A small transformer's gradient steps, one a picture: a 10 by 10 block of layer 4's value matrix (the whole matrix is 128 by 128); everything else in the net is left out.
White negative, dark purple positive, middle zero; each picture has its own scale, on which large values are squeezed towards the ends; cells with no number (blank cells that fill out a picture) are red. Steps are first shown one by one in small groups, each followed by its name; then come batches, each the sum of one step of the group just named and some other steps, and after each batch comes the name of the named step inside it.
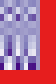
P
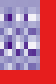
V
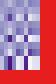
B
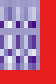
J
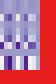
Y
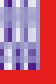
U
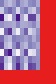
P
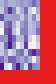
V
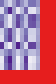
Y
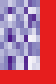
B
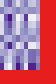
V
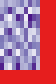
P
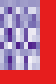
B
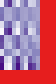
U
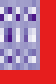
U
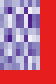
U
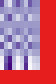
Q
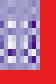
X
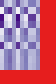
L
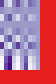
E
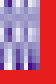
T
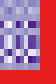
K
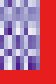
T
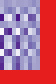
L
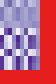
K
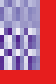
K
